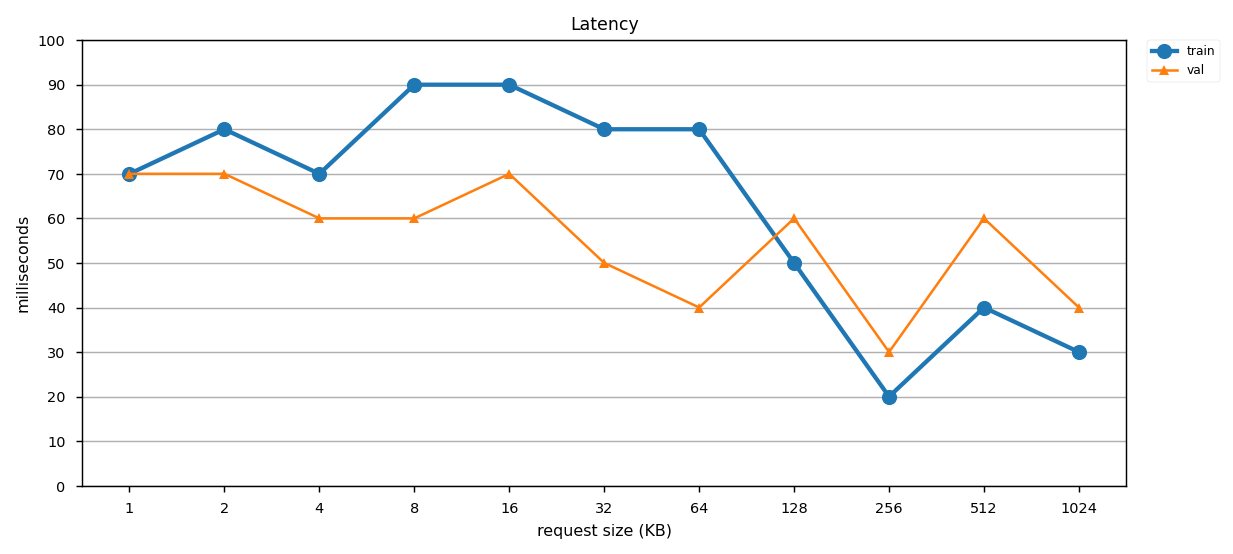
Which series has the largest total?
train
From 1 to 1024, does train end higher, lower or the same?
lower
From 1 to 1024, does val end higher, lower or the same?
lower
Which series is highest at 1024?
val
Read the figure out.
Title: Latency
x-axis: request size (KB), ticks 1 2 4 8 16 32 64 128 256 512 1024
y-axis: milliseconds, ticks 0 10 20 30 40 50 60 70 80 90 100
Legend: train, val
Values:
train: 70 80 70 90 90 80 80 50 20 40 30
val: 70 70 60 60 70 50 40 60 30 60 40
